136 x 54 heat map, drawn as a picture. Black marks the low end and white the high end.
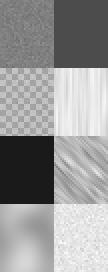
The table splits into 4 rows of 2 panels. Panel 1,1: middling, fine-grained, faint in contrast. Panel 1,2: low, flat. Panel 2,1: high, checkered. Panel 2,2: very high, streaked downward, faint in contrast. Panel 3,1: very low, flat. Panel 3,2: high, slanting down to the right. Panel 4,1: high, smooth. Panel 4,2: very high, fine-grained, faint in contrast.
